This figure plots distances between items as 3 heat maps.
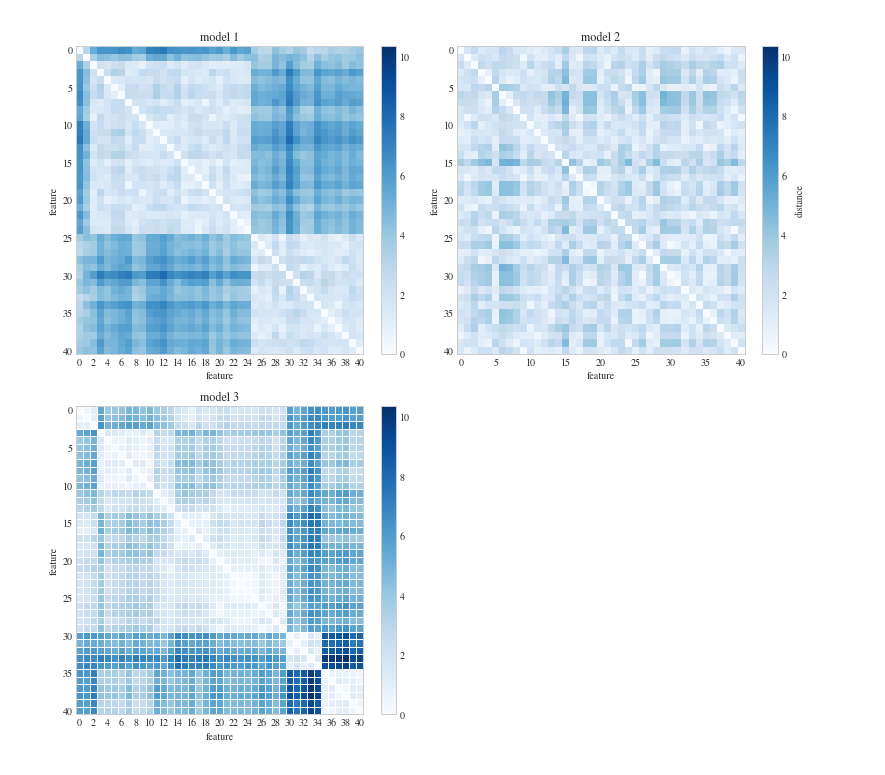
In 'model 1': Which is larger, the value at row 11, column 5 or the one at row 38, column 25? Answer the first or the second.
the first
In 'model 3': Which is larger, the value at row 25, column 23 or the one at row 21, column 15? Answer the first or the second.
the second
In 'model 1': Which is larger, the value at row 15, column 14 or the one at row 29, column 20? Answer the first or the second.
the second
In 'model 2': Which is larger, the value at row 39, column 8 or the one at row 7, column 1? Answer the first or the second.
the second
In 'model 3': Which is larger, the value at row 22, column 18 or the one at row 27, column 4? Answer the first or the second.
the second
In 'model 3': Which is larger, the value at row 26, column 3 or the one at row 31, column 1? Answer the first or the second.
the second
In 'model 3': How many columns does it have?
41
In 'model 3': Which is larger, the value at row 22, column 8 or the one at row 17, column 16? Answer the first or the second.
the first
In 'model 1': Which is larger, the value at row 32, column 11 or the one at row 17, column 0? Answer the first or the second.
the second
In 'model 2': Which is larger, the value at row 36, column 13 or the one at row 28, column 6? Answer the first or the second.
the second
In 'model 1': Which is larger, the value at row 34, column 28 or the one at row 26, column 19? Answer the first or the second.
the second
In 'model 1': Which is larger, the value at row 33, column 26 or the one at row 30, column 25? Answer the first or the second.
the second
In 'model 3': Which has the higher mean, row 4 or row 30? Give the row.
30
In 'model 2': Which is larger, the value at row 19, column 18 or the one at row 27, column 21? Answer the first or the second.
the second
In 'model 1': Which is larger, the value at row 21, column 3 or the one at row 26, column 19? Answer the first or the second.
the second
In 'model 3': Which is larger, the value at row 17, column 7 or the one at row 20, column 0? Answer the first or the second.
the first
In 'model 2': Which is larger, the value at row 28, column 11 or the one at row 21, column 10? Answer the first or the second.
the second
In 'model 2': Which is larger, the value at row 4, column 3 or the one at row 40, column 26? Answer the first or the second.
the second
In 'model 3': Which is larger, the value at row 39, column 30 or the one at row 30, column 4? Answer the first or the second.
the first
